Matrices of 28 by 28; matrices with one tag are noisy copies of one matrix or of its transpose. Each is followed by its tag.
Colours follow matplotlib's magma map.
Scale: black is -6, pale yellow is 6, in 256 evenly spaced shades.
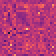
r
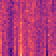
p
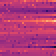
p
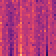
p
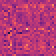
r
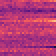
p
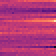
p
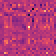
r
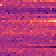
p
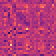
r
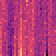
p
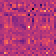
r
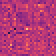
r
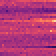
p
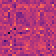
r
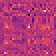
r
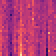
p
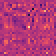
r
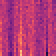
p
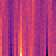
p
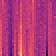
p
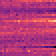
p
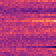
p
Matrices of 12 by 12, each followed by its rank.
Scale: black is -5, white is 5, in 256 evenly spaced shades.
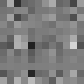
two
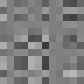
two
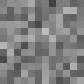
full rank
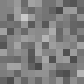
full rank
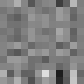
two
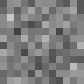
full rank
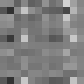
two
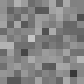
full rank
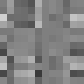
two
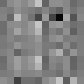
two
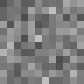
full rank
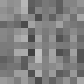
two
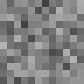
full rank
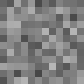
full rank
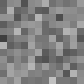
full rank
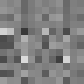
two
